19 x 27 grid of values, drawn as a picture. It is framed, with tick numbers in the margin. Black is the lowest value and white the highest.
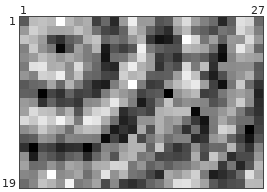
Rings spread out from the top left. No row or column stands out. Overall the values sit about 50% of the way up the scale. The top left is the ninth with the highest average.
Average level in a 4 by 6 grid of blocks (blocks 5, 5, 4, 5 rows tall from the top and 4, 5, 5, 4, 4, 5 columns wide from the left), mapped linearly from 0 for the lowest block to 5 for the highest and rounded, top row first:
432033 | 323132 | 540301 | 223131
